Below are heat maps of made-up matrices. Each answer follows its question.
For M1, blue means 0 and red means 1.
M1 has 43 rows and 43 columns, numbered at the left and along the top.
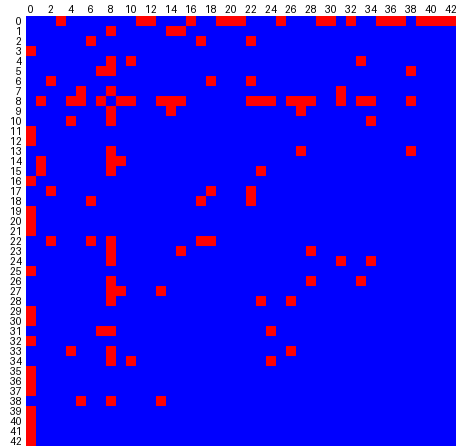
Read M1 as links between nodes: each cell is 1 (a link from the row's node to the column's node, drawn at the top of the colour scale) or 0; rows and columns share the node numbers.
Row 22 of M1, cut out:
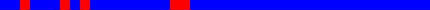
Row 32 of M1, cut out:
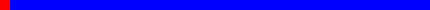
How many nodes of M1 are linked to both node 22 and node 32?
0
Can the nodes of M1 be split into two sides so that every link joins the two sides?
no
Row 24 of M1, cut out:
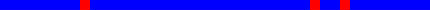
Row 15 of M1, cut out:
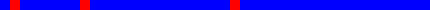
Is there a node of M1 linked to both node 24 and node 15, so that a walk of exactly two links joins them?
yes
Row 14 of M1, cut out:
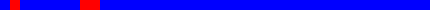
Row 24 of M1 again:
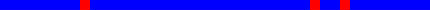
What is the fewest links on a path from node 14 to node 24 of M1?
2
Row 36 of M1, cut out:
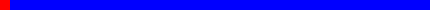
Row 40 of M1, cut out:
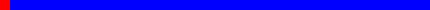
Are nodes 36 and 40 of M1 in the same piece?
yes
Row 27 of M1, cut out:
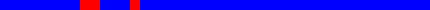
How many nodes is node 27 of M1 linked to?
3
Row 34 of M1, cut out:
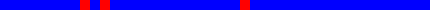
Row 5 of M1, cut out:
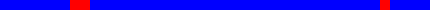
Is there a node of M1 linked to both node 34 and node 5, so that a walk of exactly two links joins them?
yes
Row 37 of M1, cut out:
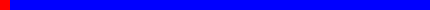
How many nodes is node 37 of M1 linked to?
1
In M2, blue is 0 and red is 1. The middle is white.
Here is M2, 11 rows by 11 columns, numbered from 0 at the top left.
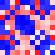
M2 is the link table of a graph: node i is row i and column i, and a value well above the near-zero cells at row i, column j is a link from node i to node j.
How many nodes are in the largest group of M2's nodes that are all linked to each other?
4
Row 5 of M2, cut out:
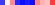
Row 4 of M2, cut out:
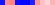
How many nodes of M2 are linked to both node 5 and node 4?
6
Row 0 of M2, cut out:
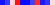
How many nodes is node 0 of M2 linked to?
4
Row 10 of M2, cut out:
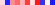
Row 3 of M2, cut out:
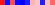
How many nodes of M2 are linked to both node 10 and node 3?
5
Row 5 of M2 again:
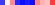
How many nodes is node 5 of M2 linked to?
6
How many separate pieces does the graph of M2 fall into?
1
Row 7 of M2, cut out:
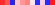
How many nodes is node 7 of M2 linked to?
8
